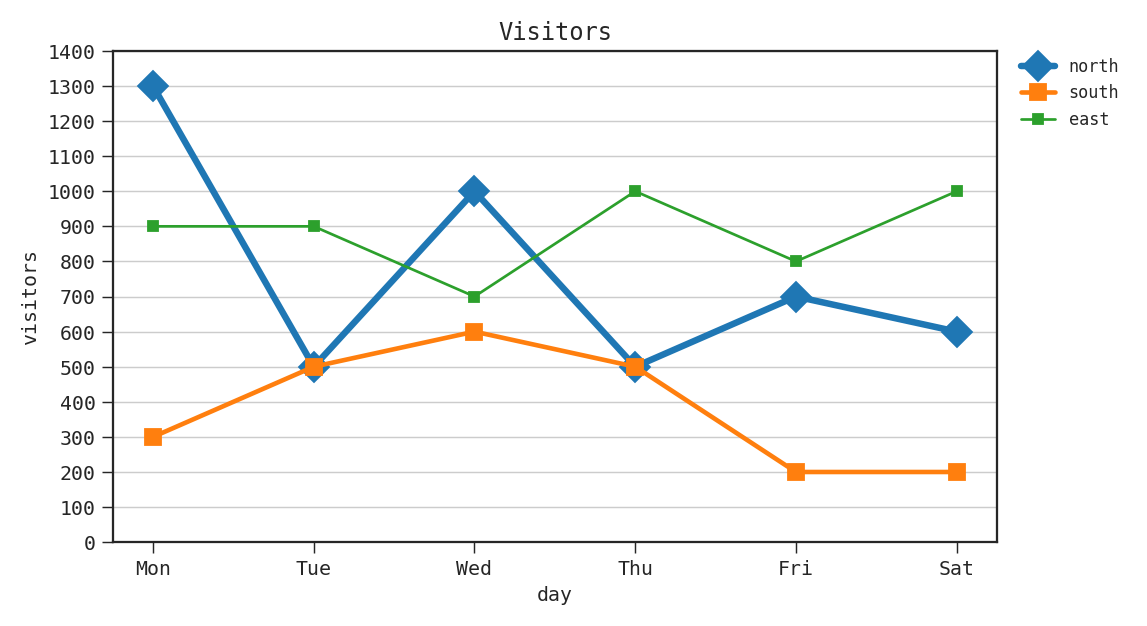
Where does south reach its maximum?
Wed
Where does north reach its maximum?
Mon
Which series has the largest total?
east
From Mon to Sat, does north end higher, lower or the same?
lower
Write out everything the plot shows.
Title: Visitors
x-axis: day, ticks Mon Tue Wed Thu Fri Sat
y-axis: visitors, ticks 0 100 200 300 400 500 600 700 800 900 1000 1100 1200 1300 1400
Legend: north, south, east
Values:
north: 1300 500 1000 500 700 600
south: 300 500 600 500 200 200
east: 900 900 700 1000 800 1000
